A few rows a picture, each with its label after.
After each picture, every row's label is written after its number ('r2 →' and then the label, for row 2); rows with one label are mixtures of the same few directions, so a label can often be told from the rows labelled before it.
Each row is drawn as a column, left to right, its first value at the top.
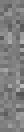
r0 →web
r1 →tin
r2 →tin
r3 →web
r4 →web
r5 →tin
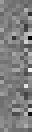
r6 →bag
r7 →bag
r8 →tin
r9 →web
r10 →web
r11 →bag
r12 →tin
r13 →web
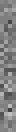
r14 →tin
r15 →tin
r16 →web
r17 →tin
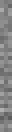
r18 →tin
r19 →web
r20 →tin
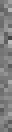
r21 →tin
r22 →tin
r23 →bag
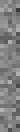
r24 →tin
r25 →tin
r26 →bag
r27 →web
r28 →tin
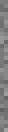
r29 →tin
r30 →bag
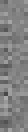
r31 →bag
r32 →bag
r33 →bag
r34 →tin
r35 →tin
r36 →bag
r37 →bag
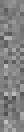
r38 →web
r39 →bag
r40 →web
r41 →bag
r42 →tin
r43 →tin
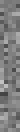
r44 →web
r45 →tin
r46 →bag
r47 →web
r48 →tin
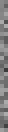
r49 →bag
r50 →web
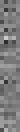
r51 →bag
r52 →bag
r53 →bag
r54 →bag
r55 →tin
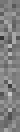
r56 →web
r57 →bag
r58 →tin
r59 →tin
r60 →web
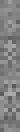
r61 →bag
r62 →tin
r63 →bag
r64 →tin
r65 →web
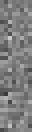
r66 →bag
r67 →bag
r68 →web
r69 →web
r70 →tin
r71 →bag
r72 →tin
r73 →web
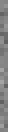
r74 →web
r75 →tin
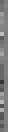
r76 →web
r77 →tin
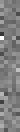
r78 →web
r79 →bag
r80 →web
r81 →bag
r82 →web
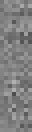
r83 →bag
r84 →bag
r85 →tin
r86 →web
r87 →bag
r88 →tin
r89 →web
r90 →tin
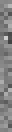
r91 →web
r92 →web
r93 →tin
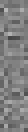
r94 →tin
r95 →tin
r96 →web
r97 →web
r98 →web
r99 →tin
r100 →bag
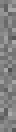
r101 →tin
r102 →tin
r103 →tin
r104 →bag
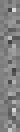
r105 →web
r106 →web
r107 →bag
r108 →tin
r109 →web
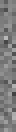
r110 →tin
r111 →bag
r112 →tin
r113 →tin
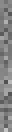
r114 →web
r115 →bag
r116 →web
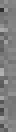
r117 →tin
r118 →bag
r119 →bag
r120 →bag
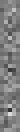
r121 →tin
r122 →bag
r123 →web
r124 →tin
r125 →tin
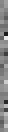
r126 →bag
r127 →web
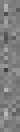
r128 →bag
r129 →tin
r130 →web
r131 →web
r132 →tin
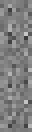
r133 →tin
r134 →web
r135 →tin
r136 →bag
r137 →tin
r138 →tin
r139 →web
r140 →web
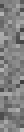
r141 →tin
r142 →bag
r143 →web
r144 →tin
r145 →tin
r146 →bag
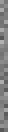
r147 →bag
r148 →web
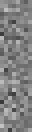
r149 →web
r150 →tin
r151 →bag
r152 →web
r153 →bag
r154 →web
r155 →bag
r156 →bag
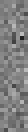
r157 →web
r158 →bag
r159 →bag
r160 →tin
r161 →tin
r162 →web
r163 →web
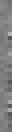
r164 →tin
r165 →web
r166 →web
